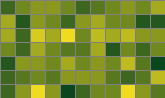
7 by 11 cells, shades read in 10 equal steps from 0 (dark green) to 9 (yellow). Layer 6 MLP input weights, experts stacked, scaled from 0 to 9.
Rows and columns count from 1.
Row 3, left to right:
6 2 8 6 9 4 7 6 7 5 5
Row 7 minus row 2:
-4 4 4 1 -2 -3 -2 0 5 4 2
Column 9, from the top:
5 4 7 4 7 2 9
